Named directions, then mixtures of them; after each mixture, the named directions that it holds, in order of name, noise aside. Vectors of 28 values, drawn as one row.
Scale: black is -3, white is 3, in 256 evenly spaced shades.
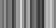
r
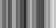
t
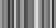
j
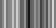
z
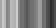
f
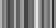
j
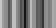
f, t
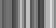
f, r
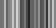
z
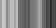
f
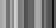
f, j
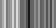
f, z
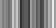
t, z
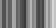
t
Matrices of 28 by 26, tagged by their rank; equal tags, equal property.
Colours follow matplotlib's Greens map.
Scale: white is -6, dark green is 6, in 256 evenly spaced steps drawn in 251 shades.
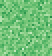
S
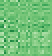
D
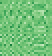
D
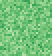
S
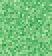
S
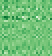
D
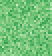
S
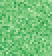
S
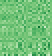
D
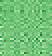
D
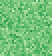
S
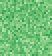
S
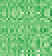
D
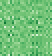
D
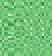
D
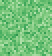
S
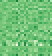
D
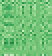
D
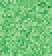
S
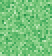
S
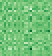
D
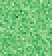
S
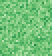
S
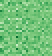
D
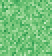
S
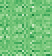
D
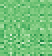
D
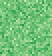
S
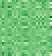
D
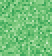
S
